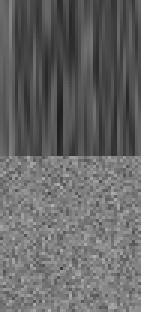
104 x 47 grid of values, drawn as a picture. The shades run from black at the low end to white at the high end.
It is made of 2 by 1 panels. Panel 1,1: low, streaked downward. Panel 2,1: middling, fine-grained.
